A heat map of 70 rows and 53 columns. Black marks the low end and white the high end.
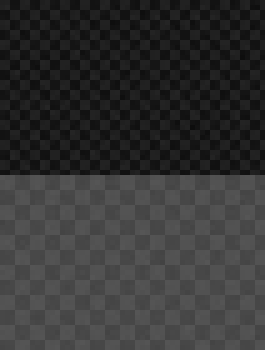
The table splits into 2 rows of 1 panel. Panel 1,1: very low, checkered, faint in contrast. Panel 2,1: low, checkered, faint in contrast.
